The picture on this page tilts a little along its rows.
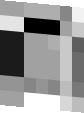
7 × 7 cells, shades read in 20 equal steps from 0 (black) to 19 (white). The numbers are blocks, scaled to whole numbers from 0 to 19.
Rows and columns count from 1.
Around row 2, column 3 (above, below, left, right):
13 12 17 0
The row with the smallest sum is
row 2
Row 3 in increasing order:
2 2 7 12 12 13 15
